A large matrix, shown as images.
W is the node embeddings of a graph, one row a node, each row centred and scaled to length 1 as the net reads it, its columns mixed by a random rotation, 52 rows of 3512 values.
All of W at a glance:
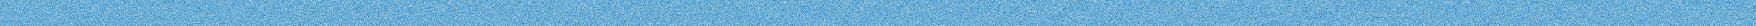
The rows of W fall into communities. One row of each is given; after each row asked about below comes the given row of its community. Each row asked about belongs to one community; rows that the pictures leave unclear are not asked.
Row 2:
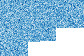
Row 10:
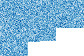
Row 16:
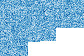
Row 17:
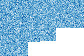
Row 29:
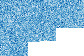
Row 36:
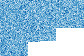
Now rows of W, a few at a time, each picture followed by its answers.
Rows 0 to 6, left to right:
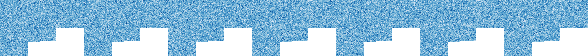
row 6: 2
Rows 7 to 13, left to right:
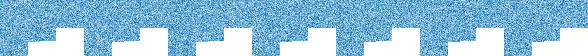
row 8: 36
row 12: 16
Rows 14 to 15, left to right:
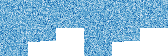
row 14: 17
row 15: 36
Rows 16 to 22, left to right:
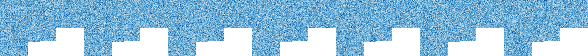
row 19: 2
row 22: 29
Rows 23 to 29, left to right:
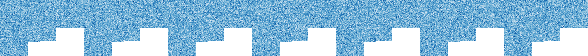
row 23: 16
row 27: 17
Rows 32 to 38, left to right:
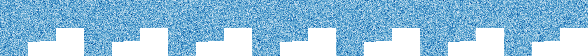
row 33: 17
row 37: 29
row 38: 10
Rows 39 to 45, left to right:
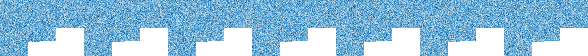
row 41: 29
